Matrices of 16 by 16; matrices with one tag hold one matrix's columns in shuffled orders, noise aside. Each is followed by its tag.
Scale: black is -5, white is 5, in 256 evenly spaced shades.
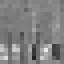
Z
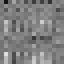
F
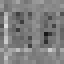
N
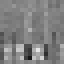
Z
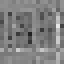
N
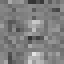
F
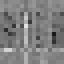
N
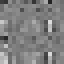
F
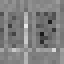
N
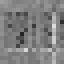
N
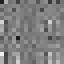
F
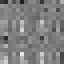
F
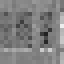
N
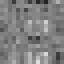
F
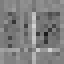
N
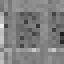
N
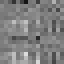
F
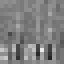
Z
